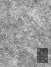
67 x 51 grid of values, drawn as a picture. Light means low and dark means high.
The texture is blotchy. The values are skewed, with a long tail toward high values. The halves do not mirror each other. In the bottom right lies a patch that is higher than the rest. The bottom right is the ninth with the highest average.
